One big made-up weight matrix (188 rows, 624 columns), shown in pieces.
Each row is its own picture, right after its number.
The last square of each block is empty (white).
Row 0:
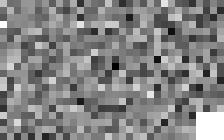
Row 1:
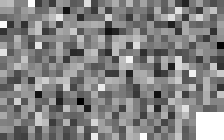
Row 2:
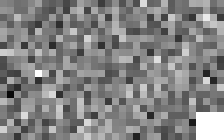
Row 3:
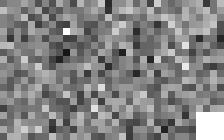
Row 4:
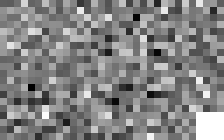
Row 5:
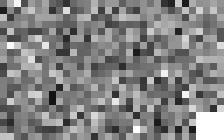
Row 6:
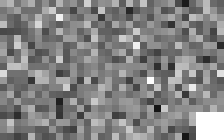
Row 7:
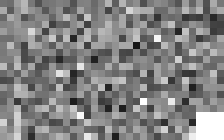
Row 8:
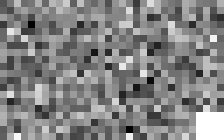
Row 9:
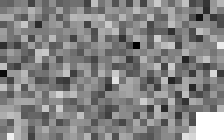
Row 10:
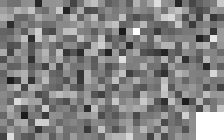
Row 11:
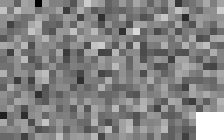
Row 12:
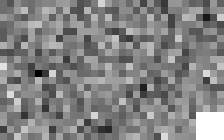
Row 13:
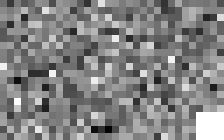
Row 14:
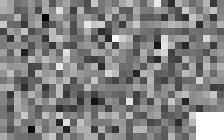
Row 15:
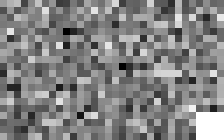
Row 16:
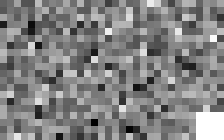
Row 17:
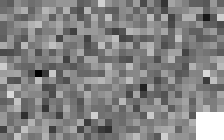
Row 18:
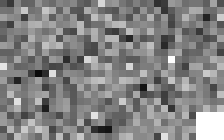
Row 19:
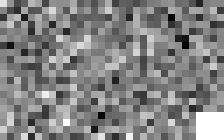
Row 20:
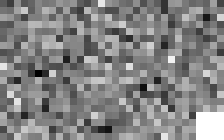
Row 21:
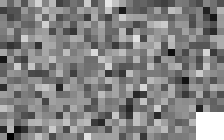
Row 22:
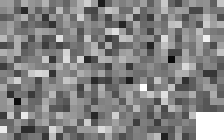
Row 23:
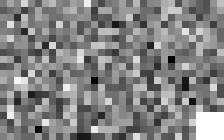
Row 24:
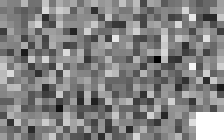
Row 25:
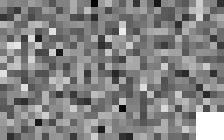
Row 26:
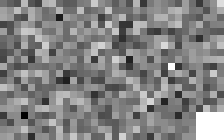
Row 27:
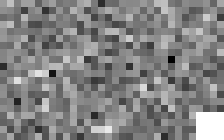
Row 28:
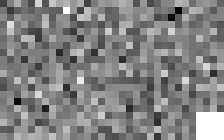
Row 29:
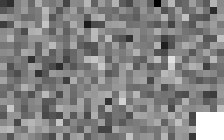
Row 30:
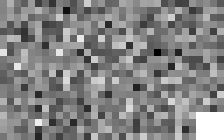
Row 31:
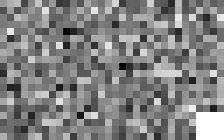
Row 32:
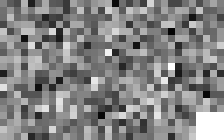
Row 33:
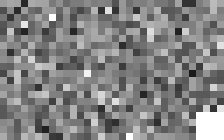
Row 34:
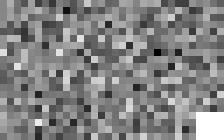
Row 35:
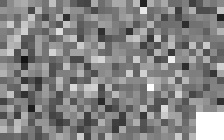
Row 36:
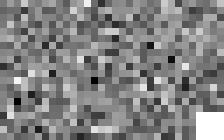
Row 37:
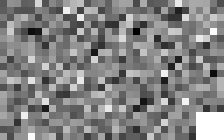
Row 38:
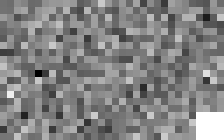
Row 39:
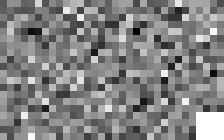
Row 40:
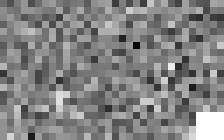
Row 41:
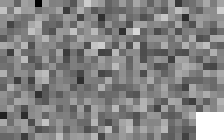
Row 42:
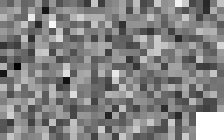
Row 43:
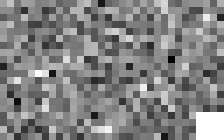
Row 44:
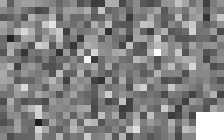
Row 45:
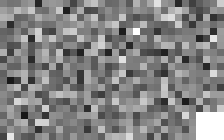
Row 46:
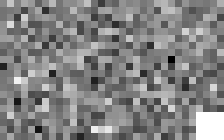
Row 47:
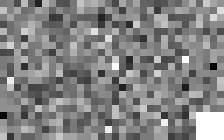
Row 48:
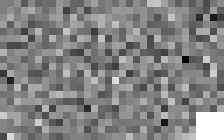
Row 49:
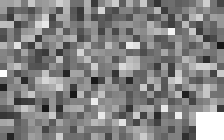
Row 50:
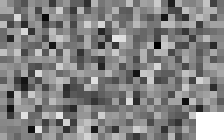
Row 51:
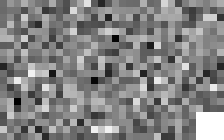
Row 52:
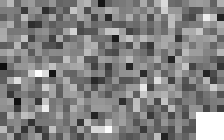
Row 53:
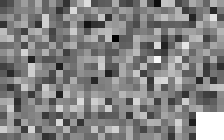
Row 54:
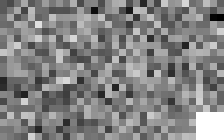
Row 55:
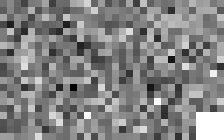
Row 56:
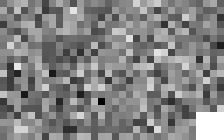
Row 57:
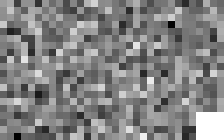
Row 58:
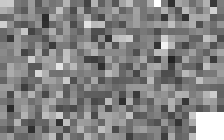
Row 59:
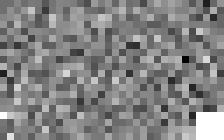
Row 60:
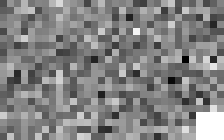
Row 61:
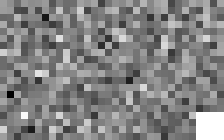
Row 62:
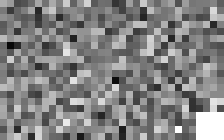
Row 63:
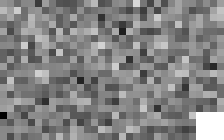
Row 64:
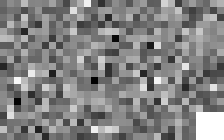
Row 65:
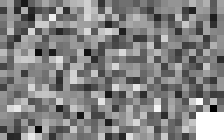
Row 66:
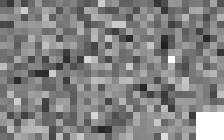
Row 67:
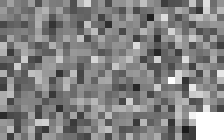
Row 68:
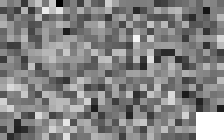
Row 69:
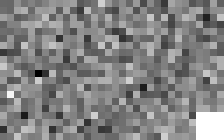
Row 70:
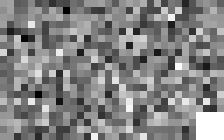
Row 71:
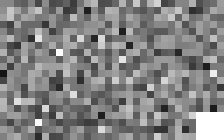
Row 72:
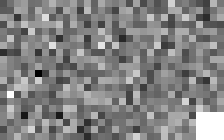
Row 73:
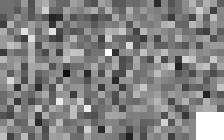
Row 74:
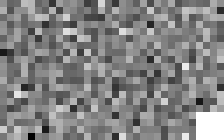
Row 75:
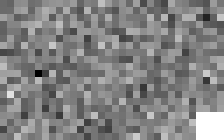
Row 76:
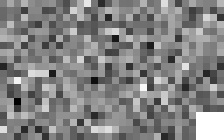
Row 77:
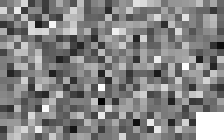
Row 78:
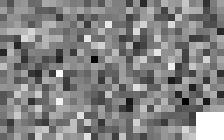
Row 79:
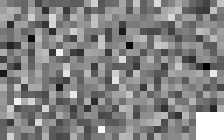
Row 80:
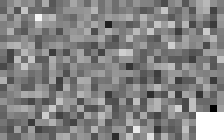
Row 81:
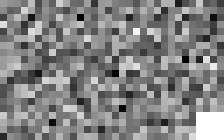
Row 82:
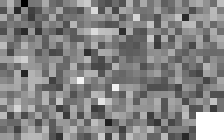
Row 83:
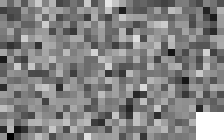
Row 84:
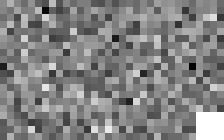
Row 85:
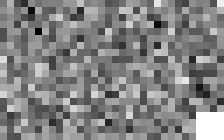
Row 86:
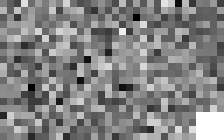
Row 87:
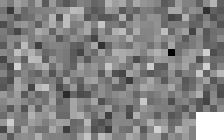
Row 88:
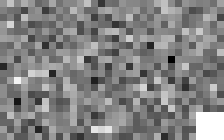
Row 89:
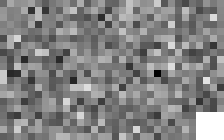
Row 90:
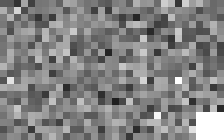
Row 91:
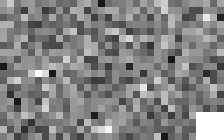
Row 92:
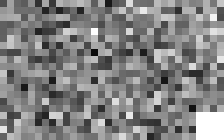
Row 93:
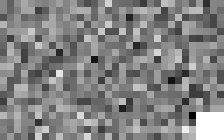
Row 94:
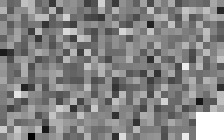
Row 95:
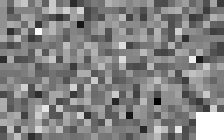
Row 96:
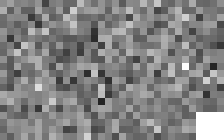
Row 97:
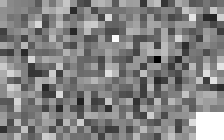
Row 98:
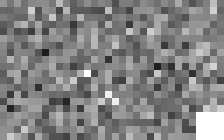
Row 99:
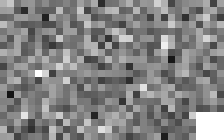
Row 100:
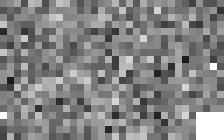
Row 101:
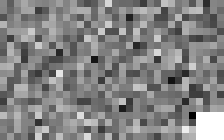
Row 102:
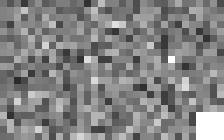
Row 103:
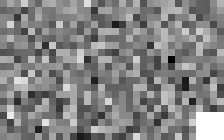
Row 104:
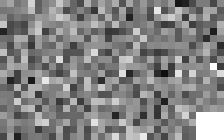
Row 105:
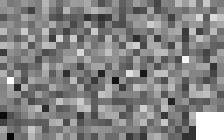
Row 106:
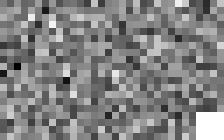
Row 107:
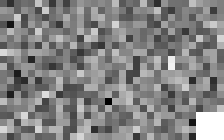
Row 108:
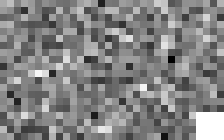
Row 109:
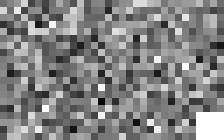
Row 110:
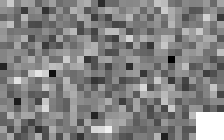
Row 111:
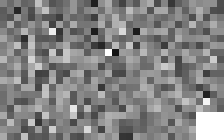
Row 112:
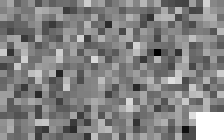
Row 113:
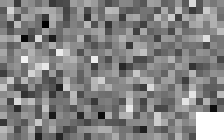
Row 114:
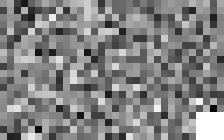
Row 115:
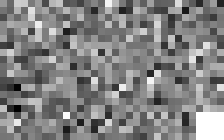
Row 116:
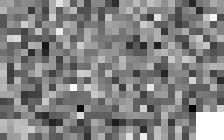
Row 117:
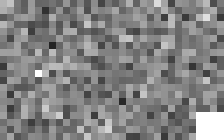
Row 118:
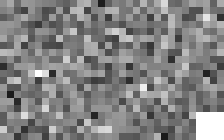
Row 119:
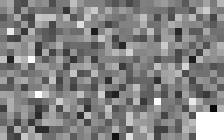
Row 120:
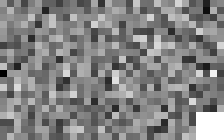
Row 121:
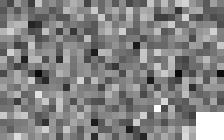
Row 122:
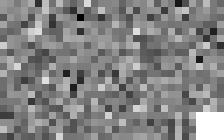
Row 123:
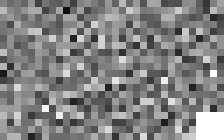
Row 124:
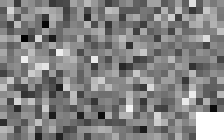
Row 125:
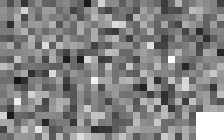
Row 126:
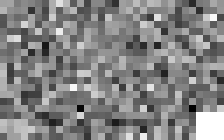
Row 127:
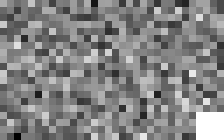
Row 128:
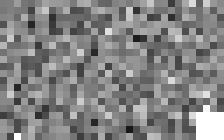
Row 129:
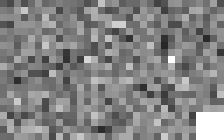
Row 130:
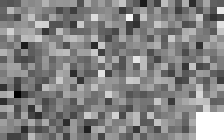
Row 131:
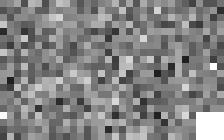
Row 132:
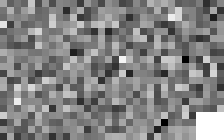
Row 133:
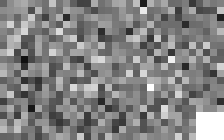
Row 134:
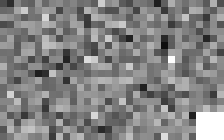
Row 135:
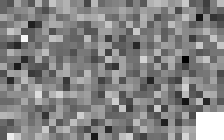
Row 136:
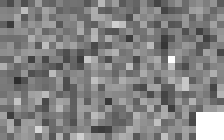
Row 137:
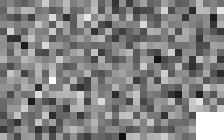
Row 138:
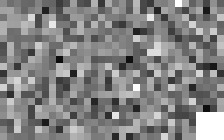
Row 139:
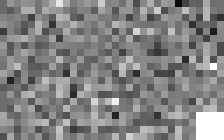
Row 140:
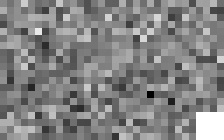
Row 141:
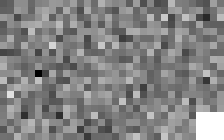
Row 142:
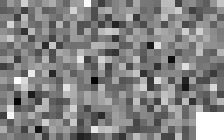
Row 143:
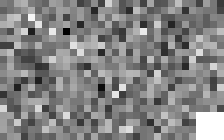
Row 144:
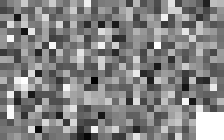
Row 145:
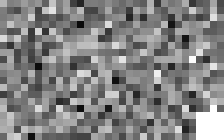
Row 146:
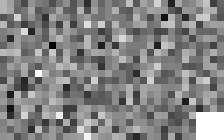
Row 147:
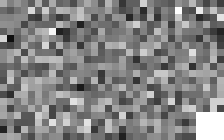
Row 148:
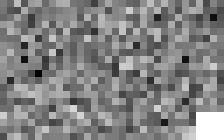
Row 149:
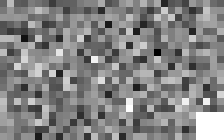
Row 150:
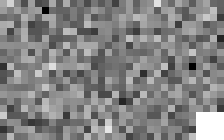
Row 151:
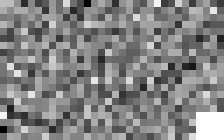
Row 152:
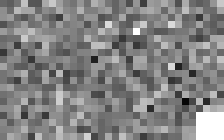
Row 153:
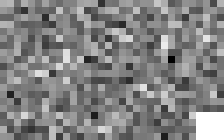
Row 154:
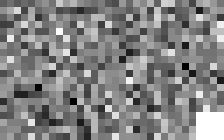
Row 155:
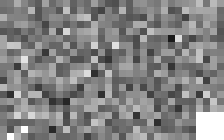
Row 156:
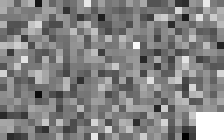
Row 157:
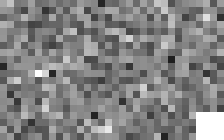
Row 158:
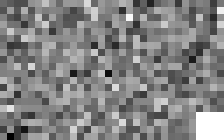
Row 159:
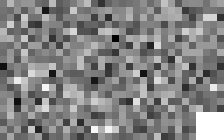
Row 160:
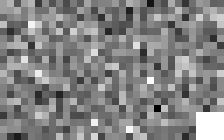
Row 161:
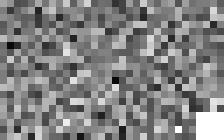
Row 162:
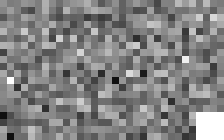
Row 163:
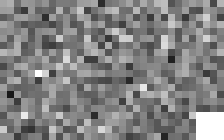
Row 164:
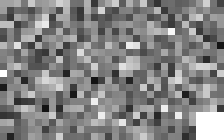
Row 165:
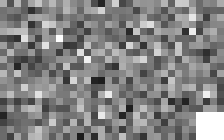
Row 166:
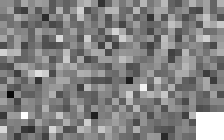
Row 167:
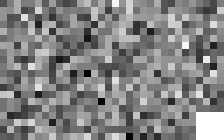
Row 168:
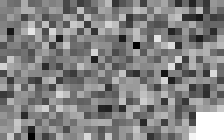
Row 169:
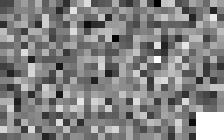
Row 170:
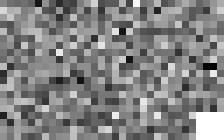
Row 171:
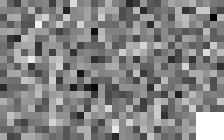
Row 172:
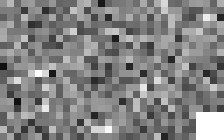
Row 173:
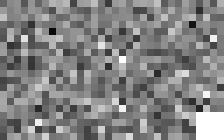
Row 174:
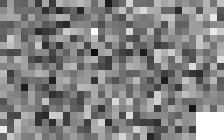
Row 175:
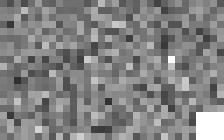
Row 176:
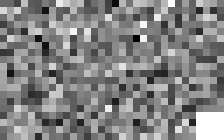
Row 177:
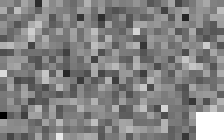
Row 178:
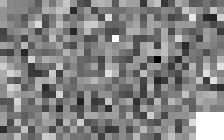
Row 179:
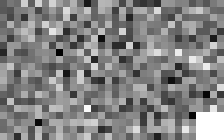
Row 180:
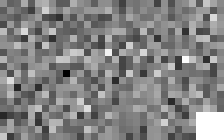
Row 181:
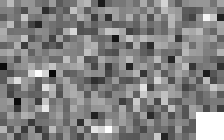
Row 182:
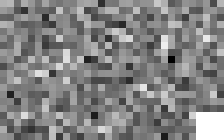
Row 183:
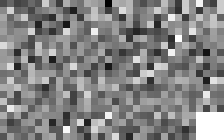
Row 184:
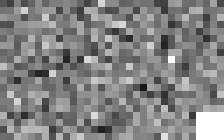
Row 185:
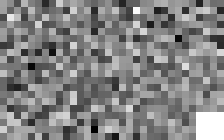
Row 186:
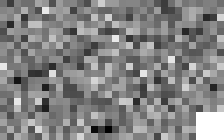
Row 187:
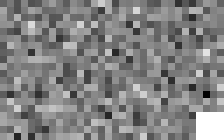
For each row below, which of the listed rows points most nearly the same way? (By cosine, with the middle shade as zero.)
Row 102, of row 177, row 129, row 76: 129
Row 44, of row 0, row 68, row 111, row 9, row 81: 0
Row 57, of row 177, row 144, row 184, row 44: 177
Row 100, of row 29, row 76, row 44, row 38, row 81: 81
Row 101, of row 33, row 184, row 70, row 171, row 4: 184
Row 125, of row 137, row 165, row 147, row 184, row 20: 184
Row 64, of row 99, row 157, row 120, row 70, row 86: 157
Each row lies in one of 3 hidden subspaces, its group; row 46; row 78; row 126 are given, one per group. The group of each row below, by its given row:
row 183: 126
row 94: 126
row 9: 78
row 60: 78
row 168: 78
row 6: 78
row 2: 46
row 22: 46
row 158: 126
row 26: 78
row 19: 126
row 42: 78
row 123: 78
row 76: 46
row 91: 46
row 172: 46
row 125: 46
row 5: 126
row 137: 126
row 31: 126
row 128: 78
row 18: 46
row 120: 78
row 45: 78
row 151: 46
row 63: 78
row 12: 46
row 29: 46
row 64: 46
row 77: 126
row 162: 78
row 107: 46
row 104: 78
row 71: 78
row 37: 78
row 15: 126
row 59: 78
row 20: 46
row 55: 126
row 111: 78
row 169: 46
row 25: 78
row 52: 46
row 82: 126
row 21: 126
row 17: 46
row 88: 46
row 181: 46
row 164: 78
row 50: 46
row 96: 126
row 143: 126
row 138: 78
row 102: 46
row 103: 46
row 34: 78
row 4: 126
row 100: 78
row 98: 126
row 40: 78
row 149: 78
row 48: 78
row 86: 126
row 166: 46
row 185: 126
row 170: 78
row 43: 46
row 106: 78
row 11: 78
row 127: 78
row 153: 46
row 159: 46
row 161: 126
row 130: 126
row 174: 126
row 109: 126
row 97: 46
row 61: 46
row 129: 46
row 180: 78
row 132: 78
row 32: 78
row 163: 46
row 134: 46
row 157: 46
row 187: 78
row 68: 126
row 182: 46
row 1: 78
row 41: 78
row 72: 46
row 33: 126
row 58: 46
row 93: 78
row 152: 78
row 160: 78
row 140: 126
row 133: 126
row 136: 46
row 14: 46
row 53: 46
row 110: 46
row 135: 78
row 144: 46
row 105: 78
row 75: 46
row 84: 46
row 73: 78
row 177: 78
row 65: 126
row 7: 78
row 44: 78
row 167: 126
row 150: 46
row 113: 78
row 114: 126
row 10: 78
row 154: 126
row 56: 126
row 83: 126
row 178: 46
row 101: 78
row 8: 78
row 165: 78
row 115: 126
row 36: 46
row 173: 78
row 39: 78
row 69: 46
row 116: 126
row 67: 78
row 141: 46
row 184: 46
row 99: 46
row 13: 46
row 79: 78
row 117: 46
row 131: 78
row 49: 78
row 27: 46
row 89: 126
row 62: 126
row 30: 78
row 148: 78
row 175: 46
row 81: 78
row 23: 46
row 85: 126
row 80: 126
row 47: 78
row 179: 78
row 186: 46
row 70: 78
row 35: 126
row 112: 78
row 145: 126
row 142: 46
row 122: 78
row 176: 126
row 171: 126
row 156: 78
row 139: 78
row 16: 78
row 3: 126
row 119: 126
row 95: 126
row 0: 78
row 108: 46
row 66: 46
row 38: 46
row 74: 126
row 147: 126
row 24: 46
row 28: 78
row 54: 126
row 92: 126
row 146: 46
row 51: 46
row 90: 126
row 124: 78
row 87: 126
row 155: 126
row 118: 46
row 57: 78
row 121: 78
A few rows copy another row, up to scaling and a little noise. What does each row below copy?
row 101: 93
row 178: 97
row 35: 133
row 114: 65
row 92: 174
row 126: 116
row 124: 113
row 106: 42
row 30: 34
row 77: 109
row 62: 161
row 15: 31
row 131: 100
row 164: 49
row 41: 11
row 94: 74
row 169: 53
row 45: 10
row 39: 37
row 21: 83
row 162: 105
